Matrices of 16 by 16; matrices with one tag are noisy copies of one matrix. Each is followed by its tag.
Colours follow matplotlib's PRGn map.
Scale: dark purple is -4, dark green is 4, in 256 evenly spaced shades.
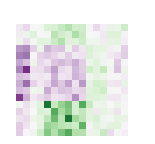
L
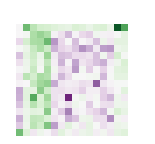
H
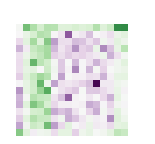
H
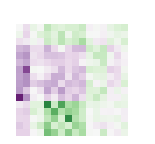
L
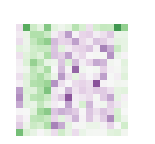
H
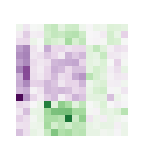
L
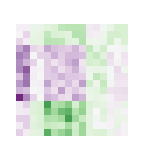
L
